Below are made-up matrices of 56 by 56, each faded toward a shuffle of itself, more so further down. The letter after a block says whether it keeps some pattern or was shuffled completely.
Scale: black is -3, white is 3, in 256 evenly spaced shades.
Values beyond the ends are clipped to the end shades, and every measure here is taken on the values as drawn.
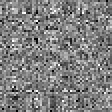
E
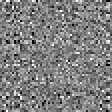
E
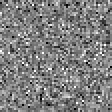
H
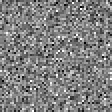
H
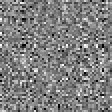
E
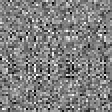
E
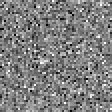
H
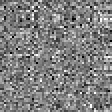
E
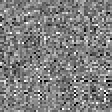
E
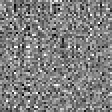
E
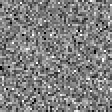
H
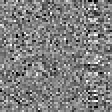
E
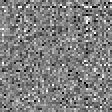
E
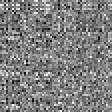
E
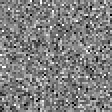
H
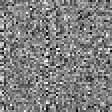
E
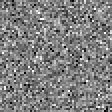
H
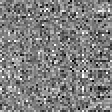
E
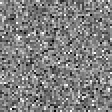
H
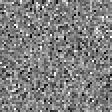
H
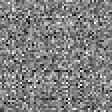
E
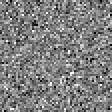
H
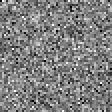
H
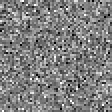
H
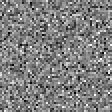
H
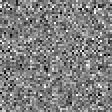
E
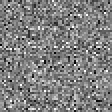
E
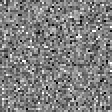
H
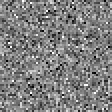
H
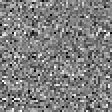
E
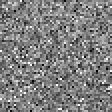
H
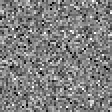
H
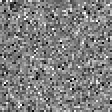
H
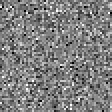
H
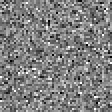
H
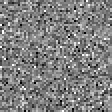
H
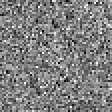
H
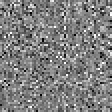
E
